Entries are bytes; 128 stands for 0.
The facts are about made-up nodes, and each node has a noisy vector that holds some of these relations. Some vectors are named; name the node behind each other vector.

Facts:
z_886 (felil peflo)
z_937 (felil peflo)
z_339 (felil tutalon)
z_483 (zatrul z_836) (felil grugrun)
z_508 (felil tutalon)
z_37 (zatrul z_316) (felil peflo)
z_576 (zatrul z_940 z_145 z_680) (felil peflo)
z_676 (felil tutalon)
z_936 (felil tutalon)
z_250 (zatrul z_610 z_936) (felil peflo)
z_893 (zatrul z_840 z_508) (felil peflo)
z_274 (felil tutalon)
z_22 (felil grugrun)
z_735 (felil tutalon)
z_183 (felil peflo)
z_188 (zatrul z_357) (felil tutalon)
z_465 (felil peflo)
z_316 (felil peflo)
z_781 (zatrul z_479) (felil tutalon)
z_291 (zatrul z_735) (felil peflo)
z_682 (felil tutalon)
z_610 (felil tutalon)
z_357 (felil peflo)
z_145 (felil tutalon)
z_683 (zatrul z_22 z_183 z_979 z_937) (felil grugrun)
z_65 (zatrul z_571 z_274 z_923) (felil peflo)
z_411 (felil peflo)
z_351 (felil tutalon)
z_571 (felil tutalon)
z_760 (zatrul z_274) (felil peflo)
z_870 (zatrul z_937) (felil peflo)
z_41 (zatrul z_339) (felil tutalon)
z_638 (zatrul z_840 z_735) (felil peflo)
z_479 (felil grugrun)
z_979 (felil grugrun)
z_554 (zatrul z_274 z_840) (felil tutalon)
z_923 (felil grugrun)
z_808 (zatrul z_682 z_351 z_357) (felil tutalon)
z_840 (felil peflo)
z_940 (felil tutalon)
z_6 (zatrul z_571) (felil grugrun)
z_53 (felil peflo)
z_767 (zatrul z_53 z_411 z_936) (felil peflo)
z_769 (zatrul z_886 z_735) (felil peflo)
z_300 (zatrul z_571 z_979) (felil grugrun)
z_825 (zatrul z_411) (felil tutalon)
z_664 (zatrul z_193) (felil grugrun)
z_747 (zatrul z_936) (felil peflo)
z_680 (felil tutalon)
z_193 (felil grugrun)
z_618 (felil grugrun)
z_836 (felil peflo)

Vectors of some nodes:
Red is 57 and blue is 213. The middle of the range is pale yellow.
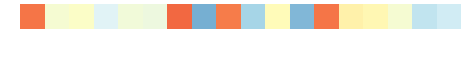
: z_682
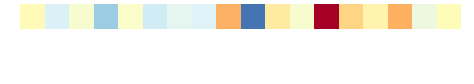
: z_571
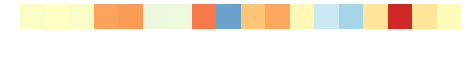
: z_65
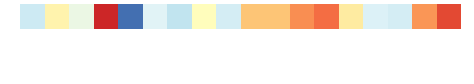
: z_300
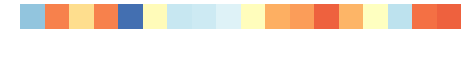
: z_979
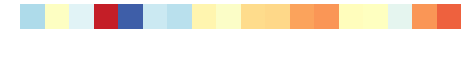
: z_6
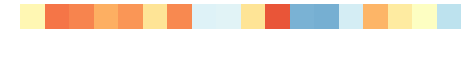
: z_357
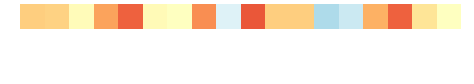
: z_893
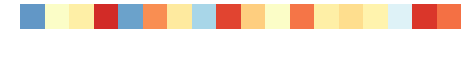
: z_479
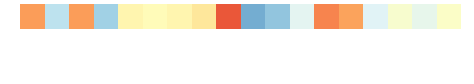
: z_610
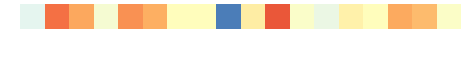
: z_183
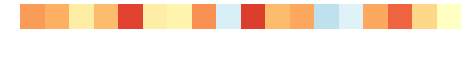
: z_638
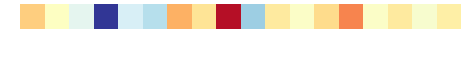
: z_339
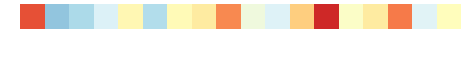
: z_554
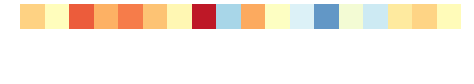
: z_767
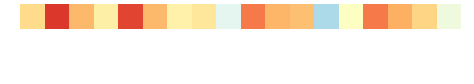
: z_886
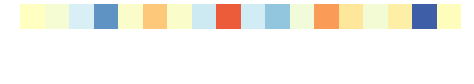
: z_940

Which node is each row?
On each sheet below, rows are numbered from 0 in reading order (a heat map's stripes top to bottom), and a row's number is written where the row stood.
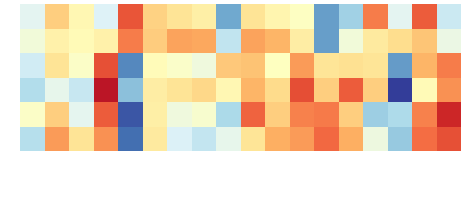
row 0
z_836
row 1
z_37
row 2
z_618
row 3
z_664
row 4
z_683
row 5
z_22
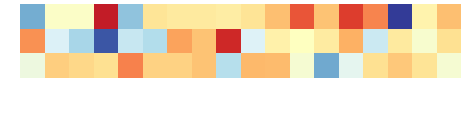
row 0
z_193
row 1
z_41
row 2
z_465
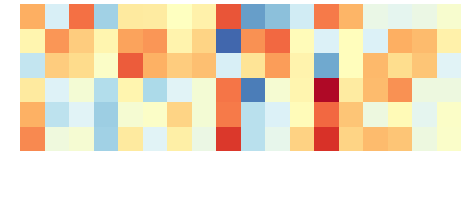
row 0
z_936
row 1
z_870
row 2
z_316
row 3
z_274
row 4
z_676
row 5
z_508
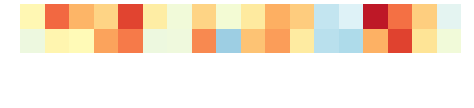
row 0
z_840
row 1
z_760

